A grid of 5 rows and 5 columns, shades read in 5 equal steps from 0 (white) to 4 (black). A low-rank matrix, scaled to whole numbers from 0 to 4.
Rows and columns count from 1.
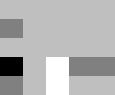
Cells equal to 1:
18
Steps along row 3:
same same same same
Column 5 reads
1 1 1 2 1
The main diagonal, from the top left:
1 1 1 2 1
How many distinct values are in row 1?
1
